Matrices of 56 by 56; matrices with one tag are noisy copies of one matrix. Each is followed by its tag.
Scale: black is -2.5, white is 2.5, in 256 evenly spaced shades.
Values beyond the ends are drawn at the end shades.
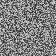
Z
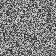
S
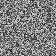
S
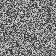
S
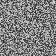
Z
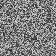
S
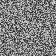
Z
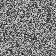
S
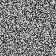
Z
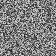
S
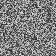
S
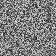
S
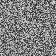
Z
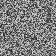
S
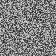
Z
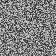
Z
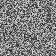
S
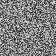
Z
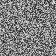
Z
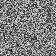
S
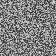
Z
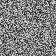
Z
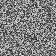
S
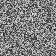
S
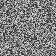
S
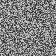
Z
